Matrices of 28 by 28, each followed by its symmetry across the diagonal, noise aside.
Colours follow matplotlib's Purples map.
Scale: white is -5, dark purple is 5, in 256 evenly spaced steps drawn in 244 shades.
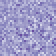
antisymmetric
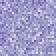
symmetric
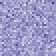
neither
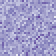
symmetric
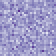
antisymmetric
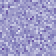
antisymmetric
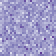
neither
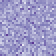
neither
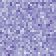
neither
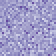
symmetric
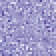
antisymmetric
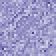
symmetric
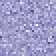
neither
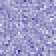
antisymmetric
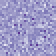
symmetric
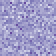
neither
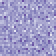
neither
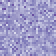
antisymmetric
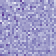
antisymmetric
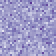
antisymmetric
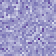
symmetric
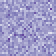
neither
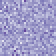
neither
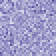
symmetric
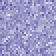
neither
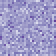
antisymmetric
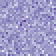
symmetric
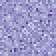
symmetric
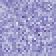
antisymmetric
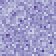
symmetric
